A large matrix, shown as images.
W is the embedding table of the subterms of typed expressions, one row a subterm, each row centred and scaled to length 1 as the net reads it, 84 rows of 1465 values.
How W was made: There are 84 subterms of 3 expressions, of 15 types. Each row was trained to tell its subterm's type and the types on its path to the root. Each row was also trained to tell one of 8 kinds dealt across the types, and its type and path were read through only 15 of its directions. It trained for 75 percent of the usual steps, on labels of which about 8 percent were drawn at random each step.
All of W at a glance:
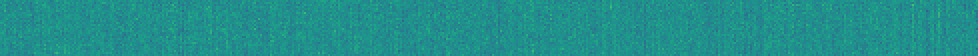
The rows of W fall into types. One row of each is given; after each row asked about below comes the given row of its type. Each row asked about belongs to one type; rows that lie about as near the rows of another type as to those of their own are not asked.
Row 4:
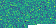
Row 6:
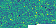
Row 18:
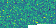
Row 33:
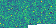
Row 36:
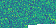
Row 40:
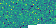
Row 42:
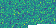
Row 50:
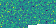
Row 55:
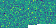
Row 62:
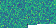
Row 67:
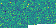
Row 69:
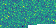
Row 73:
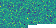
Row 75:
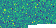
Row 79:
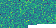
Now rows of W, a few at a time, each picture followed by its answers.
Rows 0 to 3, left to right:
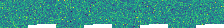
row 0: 6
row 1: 36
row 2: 4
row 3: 4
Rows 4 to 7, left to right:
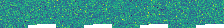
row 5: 55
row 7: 62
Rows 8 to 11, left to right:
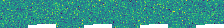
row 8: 40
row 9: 62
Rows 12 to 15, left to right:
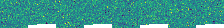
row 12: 36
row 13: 18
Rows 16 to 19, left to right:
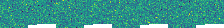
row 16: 73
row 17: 6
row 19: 4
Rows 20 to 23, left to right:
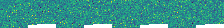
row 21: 55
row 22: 75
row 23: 40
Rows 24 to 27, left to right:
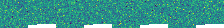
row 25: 75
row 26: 79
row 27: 73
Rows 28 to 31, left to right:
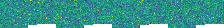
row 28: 62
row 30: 40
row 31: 18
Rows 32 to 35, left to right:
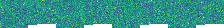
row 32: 73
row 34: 33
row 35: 67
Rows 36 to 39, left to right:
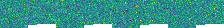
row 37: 36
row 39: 67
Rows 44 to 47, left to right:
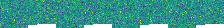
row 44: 73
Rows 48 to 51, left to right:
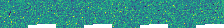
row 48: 42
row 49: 67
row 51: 50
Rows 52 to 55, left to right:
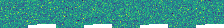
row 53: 69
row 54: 75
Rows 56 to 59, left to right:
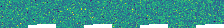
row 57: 33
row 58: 50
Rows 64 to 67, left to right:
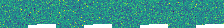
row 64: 36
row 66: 4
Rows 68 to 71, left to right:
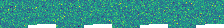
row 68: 69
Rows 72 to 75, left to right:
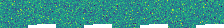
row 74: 67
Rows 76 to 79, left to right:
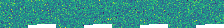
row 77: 55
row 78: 6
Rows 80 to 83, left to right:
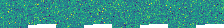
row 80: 40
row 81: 55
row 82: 6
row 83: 62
